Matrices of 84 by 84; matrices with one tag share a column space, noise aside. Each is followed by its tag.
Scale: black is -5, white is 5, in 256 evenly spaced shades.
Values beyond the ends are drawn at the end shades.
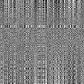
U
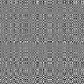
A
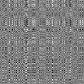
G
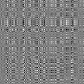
G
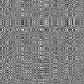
G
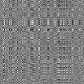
G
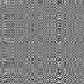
A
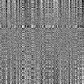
U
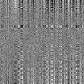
U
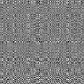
A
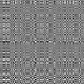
A
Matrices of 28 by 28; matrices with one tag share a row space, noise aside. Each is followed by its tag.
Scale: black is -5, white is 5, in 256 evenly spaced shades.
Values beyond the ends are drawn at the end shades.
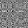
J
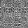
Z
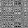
Z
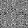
J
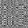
J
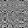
J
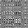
Z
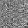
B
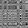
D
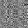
B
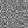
J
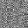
B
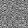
J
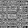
D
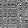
D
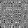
Z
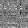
D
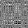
Z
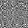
J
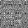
Z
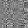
B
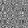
J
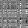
D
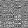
Z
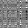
D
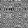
Z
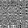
D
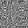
J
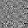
B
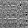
D
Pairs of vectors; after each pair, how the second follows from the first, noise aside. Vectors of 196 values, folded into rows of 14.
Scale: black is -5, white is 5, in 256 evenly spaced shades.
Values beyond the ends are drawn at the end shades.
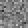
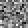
scaled up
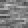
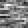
scaled up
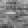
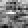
scaled up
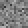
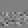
partly zeroed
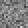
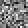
scaled up
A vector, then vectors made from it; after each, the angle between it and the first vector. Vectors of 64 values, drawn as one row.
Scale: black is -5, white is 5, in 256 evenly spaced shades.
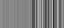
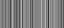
orthogonal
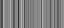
orthogonal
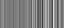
nearly opposite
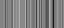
partly aligned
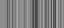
partly aligned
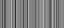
orthogonal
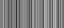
partly opposed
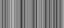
partly aligned
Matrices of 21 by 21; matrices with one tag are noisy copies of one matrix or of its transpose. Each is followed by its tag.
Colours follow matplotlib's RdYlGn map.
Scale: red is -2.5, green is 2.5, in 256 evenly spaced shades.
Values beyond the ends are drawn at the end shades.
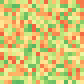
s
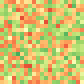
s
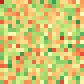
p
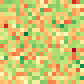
p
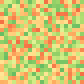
p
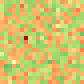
p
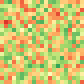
p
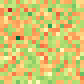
s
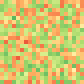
p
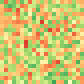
s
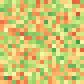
p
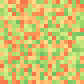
s
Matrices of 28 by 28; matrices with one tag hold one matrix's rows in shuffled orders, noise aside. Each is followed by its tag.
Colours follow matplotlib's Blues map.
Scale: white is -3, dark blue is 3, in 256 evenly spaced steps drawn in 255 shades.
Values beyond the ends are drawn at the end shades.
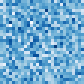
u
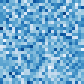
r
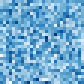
u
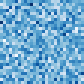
r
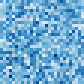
u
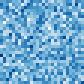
r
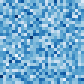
r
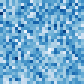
r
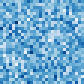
r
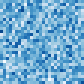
r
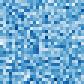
u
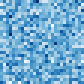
u
